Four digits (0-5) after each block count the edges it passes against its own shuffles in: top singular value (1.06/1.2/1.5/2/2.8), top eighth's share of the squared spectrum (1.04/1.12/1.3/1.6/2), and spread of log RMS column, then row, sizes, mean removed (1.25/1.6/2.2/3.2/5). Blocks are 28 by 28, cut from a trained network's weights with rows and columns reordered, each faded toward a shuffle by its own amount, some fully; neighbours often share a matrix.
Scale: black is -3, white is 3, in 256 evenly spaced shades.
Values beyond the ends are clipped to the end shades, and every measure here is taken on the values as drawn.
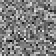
1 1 0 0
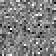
0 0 1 0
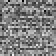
2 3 0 0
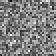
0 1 0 0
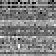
4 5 0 2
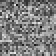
1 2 0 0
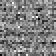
2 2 0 0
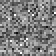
0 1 0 0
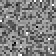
0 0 0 0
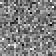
1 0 0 0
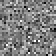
1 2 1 0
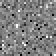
0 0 0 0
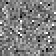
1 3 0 0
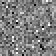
1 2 0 0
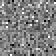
0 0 0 1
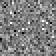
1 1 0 0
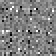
3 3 1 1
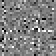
3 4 1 1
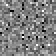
2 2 1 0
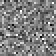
2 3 0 1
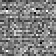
2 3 0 0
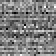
3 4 0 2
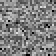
1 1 0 0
